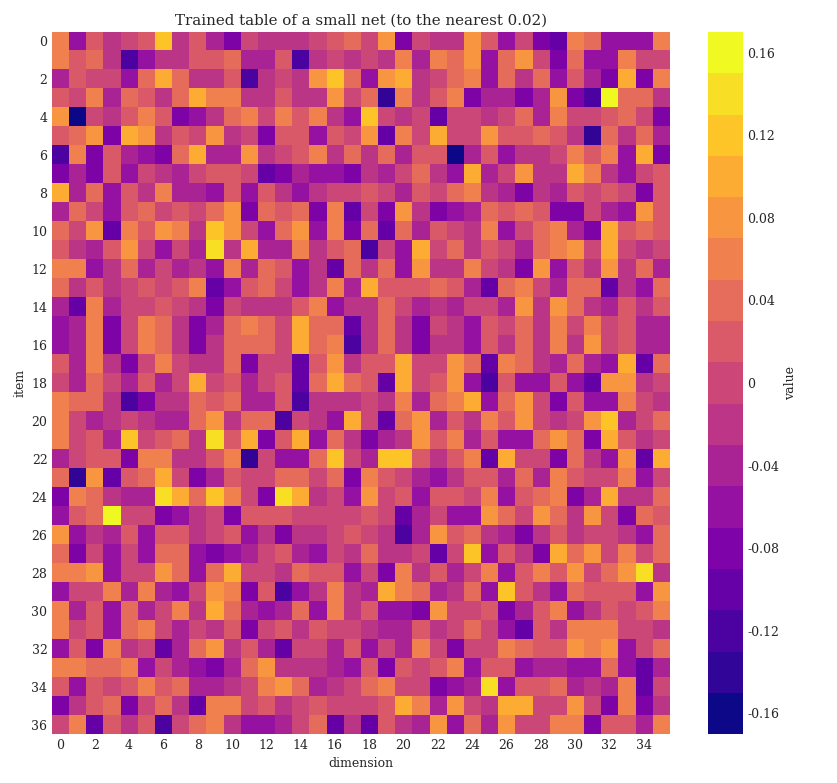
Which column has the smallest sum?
3
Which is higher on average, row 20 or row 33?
row 20
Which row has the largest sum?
28
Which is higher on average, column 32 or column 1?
column 32
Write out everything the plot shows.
Title: Trained table of a small net (to the nearest 0.02)
x-axis: dimension, ticks 0 2 4 6 8 10 12 14 16 18 20 22 24 26 28 30 32 34
y-axis: item, ticks 0 2 4 6 8 10 12 14 16 18 20 22 24 26 28 30 32 34 36 (0 at the top)
Colour bar: value, ticks -0.16 -0.12 -0.08 -0.04 0 0.04 0.08 0.12 0.16
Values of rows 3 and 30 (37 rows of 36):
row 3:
0.02 0 0.06 -0.04 0.04 0.02 -0.02 0.04 0.1 0.06 0.06 -0.02 -0.02 0.02 -0.02 -0.02 0.08 0 0.04 -0.14 0.06 -0.02 0.02 0.06 -0.08 -0.04 -0.04 -0.08 -0.04 0.08 -0.08 -0.12 0.16 0.04 0.04 -0.02
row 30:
0.06 -0.04 0.02 -0.06 0.04 -0.04 0 0.06 -0.02 0.1 0.04 -0.04 -0.06 -0.04 0.04 -0.06 0.06 -0.02 0.02 -0.06 -0.06 -0.08 0.08 0 0 0.02 -0.08 -0.04 0.02 0.06 -0.06 -0.02 0.02 0 0.02 0.06
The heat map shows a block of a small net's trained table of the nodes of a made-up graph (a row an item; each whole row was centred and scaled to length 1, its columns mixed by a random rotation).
